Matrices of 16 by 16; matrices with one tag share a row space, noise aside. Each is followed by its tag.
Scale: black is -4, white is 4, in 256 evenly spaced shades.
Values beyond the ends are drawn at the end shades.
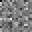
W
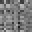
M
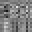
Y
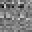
M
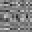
Y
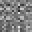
M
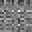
M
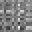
M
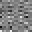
W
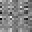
W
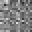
Y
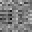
W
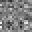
W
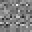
Y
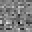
M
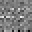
M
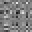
Y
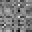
M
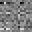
M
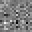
Y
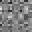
W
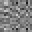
Y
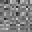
Y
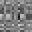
M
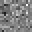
Y
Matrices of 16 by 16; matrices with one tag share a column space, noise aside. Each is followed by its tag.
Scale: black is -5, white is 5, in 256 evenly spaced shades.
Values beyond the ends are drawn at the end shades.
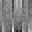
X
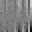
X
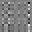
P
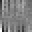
X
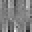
X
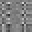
P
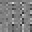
P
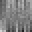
X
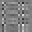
P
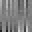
X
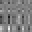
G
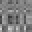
G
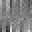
X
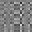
P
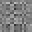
P
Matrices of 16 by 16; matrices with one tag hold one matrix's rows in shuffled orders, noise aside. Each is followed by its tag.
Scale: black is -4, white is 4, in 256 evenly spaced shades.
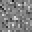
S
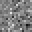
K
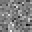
K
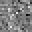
K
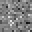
K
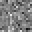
K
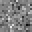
K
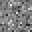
K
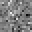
K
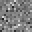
S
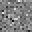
S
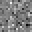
K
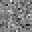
K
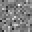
S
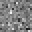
K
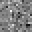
K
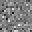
S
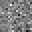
K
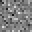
S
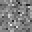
K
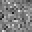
S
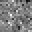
K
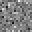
S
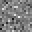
S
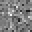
K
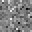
K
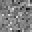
K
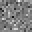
S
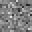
K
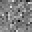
K
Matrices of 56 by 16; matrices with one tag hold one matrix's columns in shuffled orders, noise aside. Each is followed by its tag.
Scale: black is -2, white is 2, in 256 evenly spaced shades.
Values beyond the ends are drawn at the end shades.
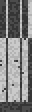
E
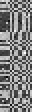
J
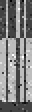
E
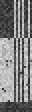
E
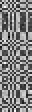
J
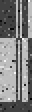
E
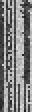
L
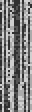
L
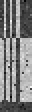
E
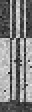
E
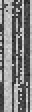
L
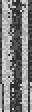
L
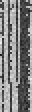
L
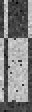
E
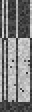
E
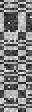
J
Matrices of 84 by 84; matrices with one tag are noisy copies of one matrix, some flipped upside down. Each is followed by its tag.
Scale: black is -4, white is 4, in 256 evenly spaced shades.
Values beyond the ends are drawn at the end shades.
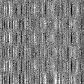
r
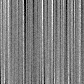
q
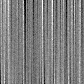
q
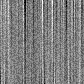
q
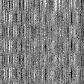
r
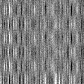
r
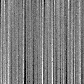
q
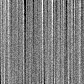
q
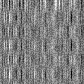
r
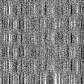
r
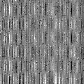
r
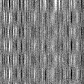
r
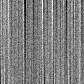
q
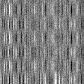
r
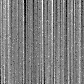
q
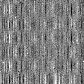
r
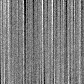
q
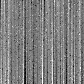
q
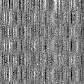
r
